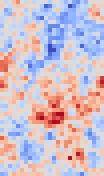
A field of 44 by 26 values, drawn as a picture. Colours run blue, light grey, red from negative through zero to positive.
Stripes: none. Histogram: bell-shaped. Grain: blotchy. Average level on the scale: 50%. Ninth with the lowest average: top middle.
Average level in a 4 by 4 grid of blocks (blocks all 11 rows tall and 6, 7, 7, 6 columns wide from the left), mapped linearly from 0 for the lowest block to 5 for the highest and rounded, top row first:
2101
4222
2454
3232
